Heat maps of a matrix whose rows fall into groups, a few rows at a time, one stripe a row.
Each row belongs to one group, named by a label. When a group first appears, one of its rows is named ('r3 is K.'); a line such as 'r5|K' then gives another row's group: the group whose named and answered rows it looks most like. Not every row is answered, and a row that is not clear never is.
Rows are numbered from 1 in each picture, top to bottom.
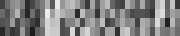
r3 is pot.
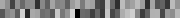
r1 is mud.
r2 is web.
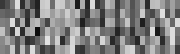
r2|pot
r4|mud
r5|pot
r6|web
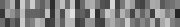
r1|web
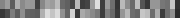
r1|mud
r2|pot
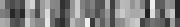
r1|mud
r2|mud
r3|mud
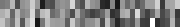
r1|web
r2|mud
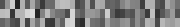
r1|web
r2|mud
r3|web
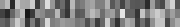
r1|mud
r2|pot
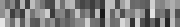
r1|web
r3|mud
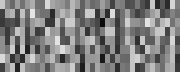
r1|mud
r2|web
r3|web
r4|pot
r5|pot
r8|web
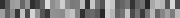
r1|pot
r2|web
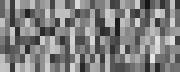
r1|mud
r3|mud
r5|pot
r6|pot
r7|mud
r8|mud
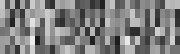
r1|web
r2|mud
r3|mud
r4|pot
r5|mud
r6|web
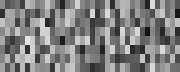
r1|mud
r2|pot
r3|web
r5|mud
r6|web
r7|mud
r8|web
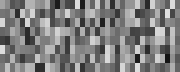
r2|web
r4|pot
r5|pot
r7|pot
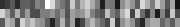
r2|mud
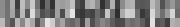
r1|web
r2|web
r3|mud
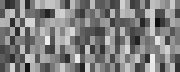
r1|pot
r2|web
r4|web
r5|pot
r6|web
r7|mud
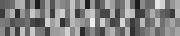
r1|pot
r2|web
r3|pot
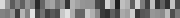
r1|mud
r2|web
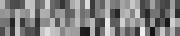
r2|mud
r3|mud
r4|pot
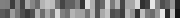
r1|mud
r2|pot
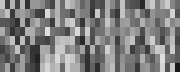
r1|web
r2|mud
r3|web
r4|mud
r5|web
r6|pot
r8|pot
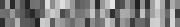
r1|pot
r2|pot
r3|pot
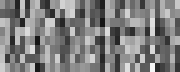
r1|web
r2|web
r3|mud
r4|mud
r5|mud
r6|mud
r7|pot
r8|mud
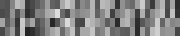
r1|pot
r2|pot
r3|web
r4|pot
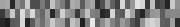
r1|mud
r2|web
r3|pot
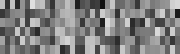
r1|web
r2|pot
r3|web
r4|pot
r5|web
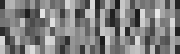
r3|pot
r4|pot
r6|mud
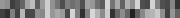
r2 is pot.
